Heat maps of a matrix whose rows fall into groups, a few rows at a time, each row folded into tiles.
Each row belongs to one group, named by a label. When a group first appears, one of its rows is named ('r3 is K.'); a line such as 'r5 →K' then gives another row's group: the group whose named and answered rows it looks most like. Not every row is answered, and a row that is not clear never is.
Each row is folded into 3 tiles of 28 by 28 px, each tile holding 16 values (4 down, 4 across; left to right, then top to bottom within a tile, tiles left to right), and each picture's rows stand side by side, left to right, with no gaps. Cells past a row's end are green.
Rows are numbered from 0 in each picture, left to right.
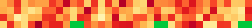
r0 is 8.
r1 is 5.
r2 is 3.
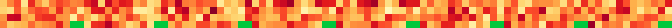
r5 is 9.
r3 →5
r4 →5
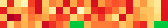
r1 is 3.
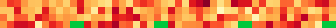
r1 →9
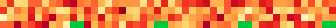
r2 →8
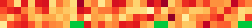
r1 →5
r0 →3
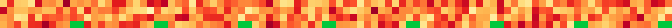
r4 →8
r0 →5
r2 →8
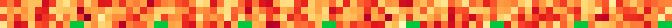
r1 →8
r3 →3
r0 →3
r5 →9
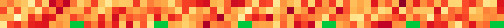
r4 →5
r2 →8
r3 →8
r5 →3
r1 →9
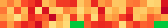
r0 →9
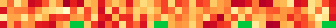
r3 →3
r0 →5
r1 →3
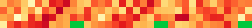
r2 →8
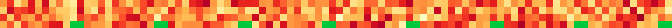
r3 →3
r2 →5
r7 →9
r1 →8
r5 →9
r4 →9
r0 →3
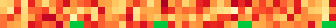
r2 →5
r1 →3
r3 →3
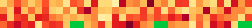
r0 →3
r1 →5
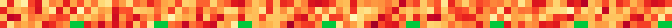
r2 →9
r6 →5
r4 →8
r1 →9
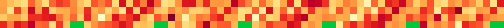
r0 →9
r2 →8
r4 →9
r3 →9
